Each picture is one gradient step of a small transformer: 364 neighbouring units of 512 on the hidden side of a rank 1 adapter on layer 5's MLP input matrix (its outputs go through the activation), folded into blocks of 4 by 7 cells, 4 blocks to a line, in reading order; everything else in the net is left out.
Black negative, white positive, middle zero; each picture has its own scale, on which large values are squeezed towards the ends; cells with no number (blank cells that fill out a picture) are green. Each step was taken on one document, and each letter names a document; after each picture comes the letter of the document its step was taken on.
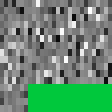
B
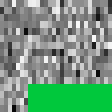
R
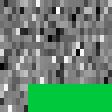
B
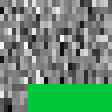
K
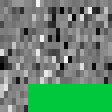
B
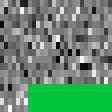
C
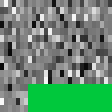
C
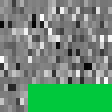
C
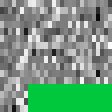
R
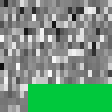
B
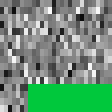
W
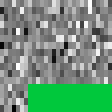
R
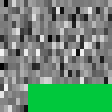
B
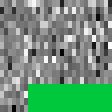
R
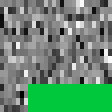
W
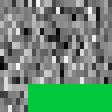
B
